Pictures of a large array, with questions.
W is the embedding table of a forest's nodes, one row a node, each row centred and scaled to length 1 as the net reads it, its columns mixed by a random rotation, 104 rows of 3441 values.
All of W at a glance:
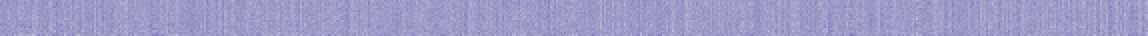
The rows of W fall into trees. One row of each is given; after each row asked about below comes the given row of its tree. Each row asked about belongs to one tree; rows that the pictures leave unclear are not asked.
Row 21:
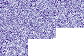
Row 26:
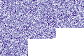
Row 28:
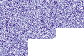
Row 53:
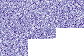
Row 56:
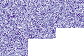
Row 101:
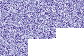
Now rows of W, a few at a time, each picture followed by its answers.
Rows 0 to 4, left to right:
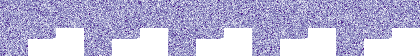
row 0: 21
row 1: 28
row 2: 56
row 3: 53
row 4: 28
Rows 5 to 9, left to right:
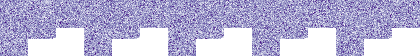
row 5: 53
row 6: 21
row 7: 21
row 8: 101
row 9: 28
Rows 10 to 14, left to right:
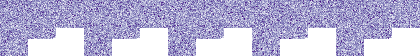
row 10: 21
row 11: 28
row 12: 28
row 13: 21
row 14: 21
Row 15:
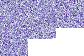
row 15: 26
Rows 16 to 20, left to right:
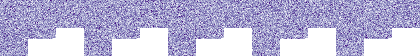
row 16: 56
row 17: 101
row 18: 56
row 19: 28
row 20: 56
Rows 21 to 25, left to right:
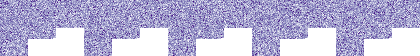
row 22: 56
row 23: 53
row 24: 21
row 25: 21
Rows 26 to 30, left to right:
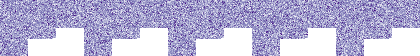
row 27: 28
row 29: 53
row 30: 21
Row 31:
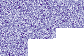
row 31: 28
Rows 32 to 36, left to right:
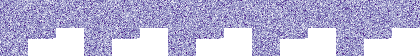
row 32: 53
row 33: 53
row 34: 56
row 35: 26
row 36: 26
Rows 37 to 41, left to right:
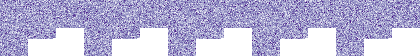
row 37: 26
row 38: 53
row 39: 28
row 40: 28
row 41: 56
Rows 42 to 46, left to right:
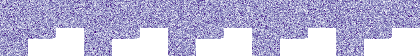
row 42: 56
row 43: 21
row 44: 26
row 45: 101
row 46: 53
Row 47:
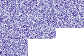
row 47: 26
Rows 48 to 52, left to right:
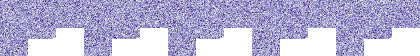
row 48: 28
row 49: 56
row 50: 28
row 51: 21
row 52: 53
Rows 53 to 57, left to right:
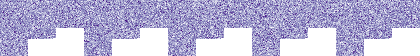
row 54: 28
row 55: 53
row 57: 53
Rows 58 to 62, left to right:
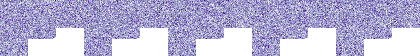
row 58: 53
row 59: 26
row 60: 21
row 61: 26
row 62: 21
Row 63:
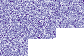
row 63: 53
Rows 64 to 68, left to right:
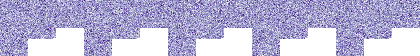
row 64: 28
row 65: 28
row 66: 26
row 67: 21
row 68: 26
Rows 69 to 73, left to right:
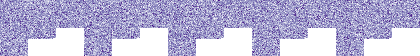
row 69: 53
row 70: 101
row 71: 56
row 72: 26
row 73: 26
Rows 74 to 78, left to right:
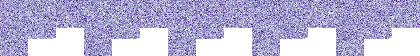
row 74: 101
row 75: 26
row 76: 21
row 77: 21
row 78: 21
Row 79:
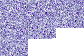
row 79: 101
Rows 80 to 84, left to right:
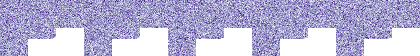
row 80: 21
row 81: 21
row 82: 26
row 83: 28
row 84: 56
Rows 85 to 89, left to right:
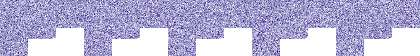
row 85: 56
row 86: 26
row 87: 101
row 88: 21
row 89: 53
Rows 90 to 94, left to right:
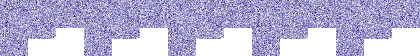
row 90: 28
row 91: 26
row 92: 28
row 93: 28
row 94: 26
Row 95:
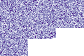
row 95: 26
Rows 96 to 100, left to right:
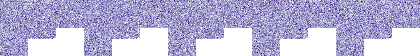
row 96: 53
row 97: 21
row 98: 53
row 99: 28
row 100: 53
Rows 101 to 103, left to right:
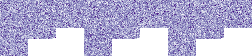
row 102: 56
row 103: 53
